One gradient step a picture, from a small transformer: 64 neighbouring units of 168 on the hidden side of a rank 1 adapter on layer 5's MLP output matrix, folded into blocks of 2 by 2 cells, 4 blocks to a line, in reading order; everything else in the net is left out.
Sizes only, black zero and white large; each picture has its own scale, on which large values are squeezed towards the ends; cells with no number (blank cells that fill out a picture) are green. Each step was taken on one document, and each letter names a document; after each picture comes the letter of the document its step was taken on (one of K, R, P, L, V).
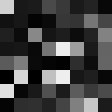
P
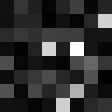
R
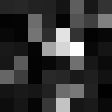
R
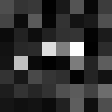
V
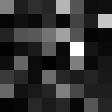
R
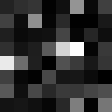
V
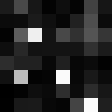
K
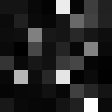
K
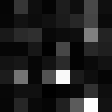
K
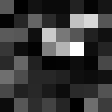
R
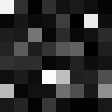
P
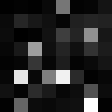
K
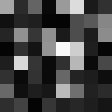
R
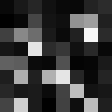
K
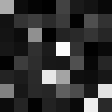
P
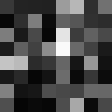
V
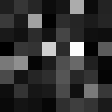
V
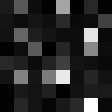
K
